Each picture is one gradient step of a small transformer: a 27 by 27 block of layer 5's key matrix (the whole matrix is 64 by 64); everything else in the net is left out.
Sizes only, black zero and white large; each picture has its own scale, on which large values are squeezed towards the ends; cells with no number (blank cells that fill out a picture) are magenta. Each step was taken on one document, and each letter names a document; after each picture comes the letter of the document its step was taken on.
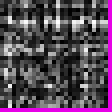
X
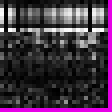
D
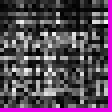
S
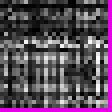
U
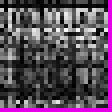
D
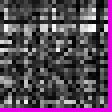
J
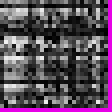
U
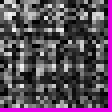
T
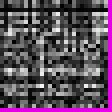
S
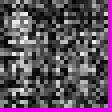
T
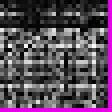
D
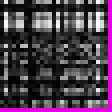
U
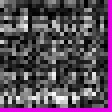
J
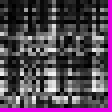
J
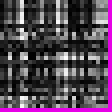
S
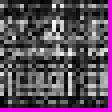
X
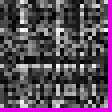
T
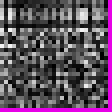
D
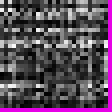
D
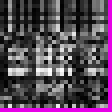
S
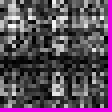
X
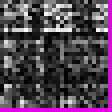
T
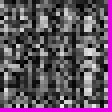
T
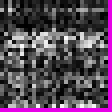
D
